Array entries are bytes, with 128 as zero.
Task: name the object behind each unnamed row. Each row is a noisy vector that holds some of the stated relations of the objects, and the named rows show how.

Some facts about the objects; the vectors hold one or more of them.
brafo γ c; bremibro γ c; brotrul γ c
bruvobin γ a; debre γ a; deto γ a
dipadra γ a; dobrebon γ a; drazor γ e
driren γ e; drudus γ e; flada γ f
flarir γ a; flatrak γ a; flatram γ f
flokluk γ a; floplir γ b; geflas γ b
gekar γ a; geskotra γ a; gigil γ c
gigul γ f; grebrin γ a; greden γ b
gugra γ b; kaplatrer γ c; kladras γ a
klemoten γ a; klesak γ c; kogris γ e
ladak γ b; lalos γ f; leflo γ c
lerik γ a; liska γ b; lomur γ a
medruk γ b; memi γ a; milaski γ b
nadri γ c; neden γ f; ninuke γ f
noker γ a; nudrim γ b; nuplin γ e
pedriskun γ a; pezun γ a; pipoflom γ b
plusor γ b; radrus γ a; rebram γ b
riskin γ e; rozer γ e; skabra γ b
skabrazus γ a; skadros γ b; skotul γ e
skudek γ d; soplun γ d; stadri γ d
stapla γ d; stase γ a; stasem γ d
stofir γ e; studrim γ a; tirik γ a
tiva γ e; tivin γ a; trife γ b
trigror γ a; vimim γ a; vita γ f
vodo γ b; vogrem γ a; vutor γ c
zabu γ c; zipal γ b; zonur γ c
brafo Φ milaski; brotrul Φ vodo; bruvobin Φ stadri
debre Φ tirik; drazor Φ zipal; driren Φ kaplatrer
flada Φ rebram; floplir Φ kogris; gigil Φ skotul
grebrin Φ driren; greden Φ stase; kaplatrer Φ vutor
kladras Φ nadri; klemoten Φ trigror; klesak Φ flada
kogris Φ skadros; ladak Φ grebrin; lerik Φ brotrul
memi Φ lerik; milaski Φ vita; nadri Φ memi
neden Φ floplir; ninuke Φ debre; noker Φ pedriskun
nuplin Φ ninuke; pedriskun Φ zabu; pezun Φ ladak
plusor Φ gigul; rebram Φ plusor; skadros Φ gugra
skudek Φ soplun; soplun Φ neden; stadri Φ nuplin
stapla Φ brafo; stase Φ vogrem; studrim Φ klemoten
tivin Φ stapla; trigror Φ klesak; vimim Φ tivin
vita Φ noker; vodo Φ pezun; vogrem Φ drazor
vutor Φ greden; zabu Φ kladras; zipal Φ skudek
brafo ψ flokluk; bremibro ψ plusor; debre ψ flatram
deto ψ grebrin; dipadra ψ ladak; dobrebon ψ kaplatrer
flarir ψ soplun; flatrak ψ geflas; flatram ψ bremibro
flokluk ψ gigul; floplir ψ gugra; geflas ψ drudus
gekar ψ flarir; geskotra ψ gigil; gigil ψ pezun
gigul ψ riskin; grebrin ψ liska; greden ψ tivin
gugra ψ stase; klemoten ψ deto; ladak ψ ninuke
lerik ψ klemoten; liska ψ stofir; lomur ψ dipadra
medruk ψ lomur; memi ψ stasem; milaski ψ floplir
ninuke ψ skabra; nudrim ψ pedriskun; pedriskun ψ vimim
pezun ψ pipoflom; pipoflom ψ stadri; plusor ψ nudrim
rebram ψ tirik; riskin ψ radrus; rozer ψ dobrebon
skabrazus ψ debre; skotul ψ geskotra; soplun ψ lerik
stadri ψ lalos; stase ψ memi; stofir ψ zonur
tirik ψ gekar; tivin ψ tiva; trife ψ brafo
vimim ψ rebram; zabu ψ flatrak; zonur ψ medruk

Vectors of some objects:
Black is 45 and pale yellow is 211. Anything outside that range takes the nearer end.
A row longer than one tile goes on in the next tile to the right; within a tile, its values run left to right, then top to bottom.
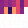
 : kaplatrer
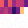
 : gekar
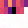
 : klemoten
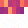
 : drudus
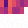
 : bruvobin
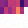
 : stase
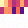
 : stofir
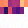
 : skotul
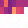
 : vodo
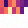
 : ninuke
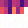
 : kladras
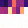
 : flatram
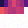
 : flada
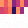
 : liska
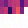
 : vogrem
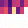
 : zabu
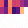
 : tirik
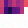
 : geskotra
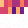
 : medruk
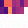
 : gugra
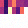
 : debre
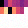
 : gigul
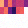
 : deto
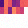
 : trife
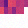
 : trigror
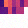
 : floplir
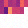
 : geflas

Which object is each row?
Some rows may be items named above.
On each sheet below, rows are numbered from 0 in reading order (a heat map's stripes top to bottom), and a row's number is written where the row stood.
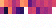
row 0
stadri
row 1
klesak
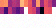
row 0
skotul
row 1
klemoten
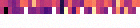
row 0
pipoflom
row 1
kogris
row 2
debre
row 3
nuplin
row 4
riskin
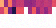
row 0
deto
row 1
leflo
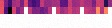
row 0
pezun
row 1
lalos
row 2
tivin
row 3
memi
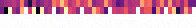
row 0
nudrim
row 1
brafo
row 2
stasem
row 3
stapla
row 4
tivin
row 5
liska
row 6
grebrin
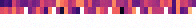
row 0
vita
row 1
bremibro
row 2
stadri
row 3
vodo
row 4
lerik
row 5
geflas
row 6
tirik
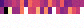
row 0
plusor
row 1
skabra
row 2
vodo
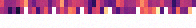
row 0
gigil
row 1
vogrem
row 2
driren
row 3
pedriskun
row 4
skadros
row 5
ladak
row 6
vimim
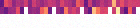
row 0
zipal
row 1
greden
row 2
geflas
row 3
milaski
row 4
zonur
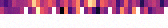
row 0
lalos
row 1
stasem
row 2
rebram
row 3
soplun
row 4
skabrazus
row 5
neden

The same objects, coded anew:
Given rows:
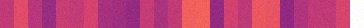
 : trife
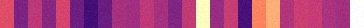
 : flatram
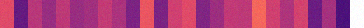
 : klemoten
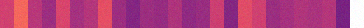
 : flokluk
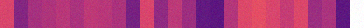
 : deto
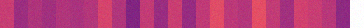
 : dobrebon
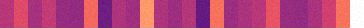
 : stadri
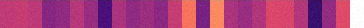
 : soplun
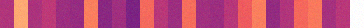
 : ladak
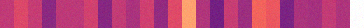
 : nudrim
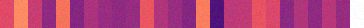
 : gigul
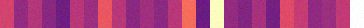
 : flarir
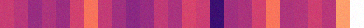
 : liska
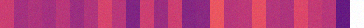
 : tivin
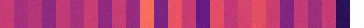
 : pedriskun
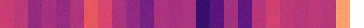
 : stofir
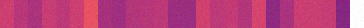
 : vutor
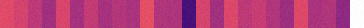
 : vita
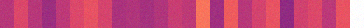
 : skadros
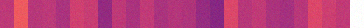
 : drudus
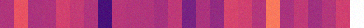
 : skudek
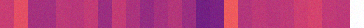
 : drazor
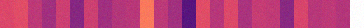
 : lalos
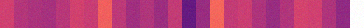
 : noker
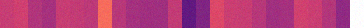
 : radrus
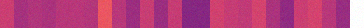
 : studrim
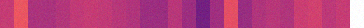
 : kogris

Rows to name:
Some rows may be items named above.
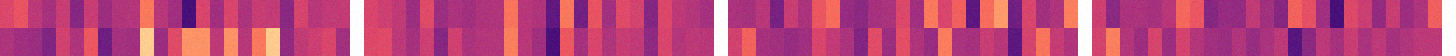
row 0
lalos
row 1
flada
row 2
medruk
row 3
zonur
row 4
rebram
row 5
lalos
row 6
pezun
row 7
riskin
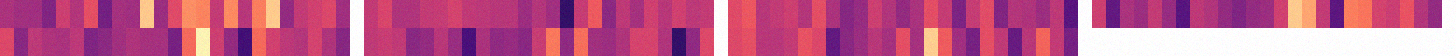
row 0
rebram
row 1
nuplin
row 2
brafo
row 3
debre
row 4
bremibro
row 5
soplun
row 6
gigil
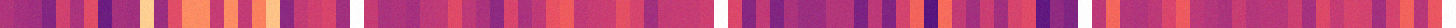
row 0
rebram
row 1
milaski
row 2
lerik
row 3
skabra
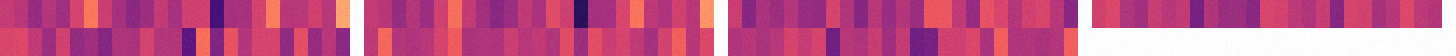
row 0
liska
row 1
liska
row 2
skabrazus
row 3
skotul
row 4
neden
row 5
skabra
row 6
stasem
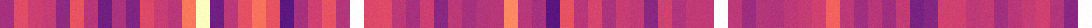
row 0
geflas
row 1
lalos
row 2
bruvobin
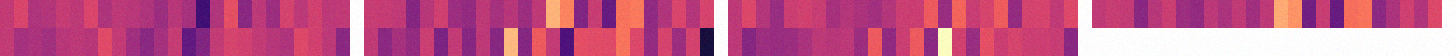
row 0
nuplin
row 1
plusor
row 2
zipal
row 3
plusor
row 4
vogrem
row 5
vimim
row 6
tirik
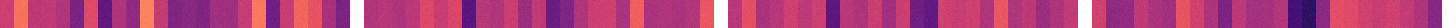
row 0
ninuke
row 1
stasem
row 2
stapla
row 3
grebrin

